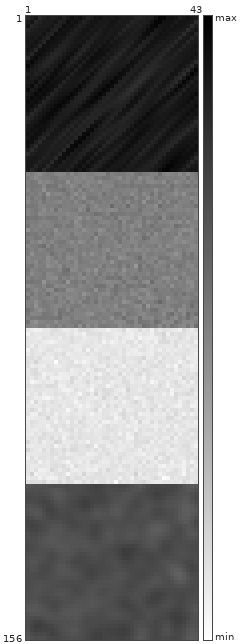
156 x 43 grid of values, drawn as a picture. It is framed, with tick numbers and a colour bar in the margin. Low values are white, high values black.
It is made of 4 by 1 panels. Panel 1,1: very high, slanting up to the right, faint in contrast. Panel 2,1: middling, fine-grained, faint in contrast. Panel 3,1: very low, fine-grained, faint in contrast. Panel 4,1: high, blotchy, faint in contrast.
